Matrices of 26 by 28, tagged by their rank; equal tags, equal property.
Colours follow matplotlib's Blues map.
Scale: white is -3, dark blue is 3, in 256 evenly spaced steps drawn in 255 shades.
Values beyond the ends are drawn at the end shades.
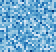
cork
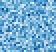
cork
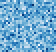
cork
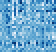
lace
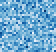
cork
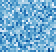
cork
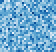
cork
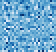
lace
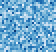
cork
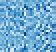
lace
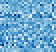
lace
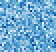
cork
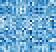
lace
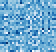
lace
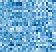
lace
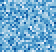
cork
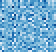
lace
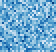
cork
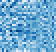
lace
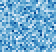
cork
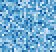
cork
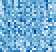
lace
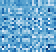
lace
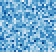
cork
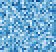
cork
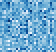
lace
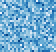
cork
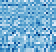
lace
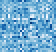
lace
